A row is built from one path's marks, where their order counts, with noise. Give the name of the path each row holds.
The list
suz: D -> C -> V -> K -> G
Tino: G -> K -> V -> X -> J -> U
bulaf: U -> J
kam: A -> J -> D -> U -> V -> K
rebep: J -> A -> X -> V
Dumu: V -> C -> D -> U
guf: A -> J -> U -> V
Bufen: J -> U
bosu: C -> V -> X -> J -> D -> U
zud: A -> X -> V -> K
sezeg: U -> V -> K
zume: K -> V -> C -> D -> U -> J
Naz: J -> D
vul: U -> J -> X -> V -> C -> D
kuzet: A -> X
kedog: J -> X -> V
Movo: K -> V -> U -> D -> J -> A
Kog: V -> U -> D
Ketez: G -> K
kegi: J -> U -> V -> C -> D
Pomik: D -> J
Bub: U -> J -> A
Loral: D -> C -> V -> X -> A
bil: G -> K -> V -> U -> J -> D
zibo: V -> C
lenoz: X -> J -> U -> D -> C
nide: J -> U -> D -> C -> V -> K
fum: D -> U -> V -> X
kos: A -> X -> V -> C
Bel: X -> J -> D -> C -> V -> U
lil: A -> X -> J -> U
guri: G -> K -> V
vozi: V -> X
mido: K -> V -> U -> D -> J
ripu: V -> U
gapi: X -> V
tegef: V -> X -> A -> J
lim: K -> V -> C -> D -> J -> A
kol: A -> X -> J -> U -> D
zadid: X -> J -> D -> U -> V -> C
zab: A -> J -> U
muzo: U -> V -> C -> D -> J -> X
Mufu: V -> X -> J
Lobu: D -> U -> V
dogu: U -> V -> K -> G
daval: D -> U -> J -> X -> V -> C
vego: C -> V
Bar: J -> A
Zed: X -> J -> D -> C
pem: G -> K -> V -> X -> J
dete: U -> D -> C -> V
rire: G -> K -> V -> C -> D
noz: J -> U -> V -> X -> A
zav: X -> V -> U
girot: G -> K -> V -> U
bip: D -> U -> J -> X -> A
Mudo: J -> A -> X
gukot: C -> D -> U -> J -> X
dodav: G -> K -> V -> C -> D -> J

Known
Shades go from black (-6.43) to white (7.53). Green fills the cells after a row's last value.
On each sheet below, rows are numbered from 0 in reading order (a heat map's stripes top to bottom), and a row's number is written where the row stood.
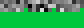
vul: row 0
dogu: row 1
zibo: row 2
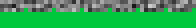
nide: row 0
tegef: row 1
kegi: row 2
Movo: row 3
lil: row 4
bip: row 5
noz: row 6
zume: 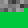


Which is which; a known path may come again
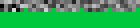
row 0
dogu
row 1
lenoz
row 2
vul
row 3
tegef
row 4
guf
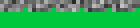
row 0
bil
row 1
Movo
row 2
kegi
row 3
Bub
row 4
lim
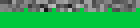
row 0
fum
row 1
zud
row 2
nide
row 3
Bel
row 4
pem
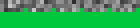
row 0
Bar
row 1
kos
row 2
zadid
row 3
zume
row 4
bosu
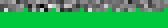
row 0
zibo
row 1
guri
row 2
bip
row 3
vego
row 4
daval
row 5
zav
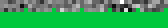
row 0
lil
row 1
mido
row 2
dete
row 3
Dumu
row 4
Ketez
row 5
noz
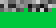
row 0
girot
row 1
suz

